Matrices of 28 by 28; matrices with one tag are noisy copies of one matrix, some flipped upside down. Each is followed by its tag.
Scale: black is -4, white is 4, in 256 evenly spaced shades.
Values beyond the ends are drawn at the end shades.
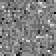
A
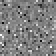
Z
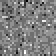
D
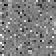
Z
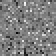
D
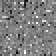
D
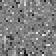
D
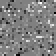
A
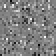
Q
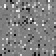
Q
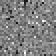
D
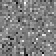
D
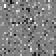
Q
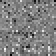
Q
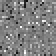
D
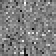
D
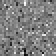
D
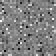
Z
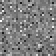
Z
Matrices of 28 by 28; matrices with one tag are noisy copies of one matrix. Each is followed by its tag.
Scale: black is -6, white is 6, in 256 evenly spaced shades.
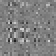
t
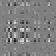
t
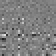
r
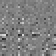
r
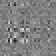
t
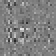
t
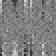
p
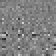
r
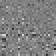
r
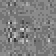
t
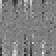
p
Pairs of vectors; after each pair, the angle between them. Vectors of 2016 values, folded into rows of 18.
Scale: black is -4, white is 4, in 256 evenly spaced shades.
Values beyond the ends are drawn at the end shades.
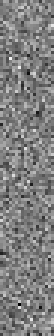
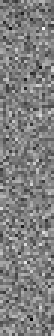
partly opposed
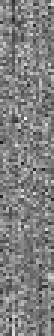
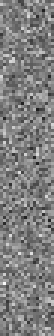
orthogonal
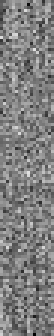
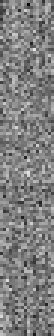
nearly parallel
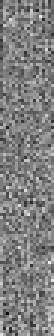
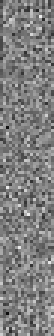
nearly parallel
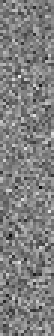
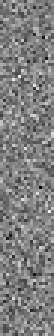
nearly parallel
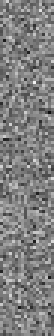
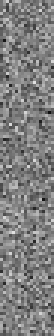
nearly parallel
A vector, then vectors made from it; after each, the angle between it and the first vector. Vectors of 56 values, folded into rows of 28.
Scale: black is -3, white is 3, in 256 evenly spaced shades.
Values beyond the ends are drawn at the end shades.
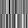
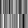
orthogonal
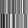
partly aligned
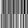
orthogonal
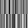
nearly parallel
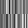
nearly parallel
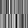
nearly opposite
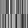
nearly opposite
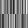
partly opposed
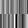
partly opposed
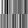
orthogonal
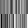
orthogonal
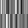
partly opposed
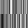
partly aligned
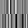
nearly opposite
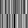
partly aligned
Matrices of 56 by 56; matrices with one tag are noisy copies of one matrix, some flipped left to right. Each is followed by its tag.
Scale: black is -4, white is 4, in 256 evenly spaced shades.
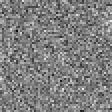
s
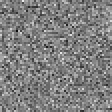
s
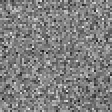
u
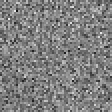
u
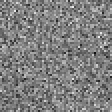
u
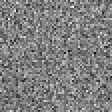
u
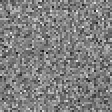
u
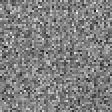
u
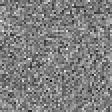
s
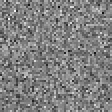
u
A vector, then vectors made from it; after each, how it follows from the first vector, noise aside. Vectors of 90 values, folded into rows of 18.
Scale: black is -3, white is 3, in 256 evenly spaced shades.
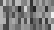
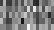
wrapped around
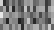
reversed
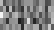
reversed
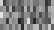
reversed
